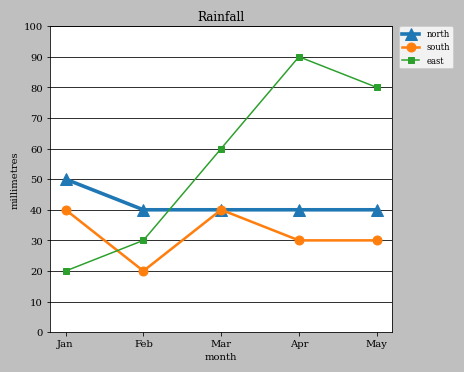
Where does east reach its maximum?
Apr
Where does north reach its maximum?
Jan
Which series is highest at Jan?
north
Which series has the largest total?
east
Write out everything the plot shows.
Title: Rainfall
x-axis: month, ticks Jan Feb Mar Apr May
y-axis: millimetres, ticks 0 10 20 30 40 50 60 70 80 90 100
Legend: north, south, east
Values:
north: 50 40 40 40 40
south: 40 20 40 30 30
east: 20 30 60 90 80
